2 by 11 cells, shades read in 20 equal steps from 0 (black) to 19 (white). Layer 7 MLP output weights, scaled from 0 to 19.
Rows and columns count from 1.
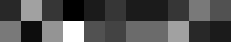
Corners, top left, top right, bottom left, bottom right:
3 6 9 2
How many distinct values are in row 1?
7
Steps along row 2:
down up up down down up same up down down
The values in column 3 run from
4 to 11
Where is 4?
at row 1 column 3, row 1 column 6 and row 1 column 9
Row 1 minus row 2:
-6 11 -7 -19 -4 -1 -6 -6 -8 6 4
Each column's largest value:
9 12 11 19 6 5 8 8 12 9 6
